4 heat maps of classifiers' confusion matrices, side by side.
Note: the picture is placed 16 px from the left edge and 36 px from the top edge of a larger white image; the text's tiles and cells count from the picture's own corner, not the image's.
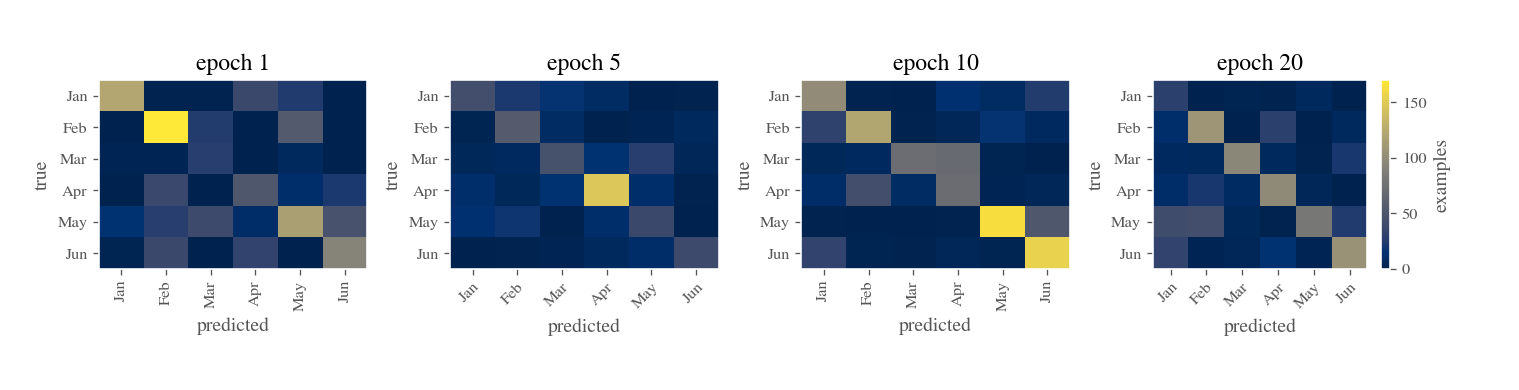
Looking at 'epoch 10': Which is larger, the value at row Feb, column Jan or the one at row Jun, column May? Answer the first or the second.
the first
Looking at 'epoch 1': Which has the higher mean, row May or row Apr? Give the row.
May
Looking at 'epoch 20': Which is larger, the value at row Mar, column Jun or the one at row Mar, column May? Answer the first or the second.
the first
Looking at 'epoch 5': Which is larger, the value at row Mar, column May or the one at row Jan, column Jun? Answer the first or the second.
the first
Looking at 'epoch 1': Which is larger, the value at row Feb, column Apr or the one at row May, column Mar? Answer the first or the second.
the second
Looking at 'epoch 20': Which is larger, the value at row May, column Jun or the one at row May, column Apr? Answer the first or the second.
the first
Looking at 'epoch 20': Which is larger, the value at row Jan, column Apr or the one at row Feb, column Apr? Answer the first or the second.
the second
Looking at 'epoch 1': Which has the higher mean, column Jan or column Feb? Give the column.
Feb
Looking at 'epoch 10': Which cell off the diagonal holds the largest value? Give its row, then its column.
Mar, Apr
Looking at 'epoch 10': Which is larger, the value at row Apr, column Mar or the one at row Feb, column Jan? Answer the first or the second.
the second
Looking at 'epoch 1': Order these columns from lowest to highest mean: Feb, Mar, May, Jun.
Mar, Jun, May, Feb
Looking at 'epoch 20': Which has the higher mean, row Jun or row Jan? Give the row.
Jun
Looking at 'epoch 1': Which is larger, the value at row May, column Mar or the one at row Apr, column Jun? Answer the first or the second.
the first
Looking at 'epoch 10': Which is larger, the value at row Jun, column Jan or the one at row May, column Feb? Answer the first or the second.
the first
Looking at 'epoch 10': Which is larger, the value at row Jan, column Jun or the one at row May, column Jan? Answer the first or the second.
the first
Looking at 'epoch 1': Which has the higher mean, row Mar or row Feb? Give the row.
Feb
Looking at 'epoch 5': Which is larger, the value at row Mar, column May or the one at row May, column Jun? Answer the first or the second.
the first
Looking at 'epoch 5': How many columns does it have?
6
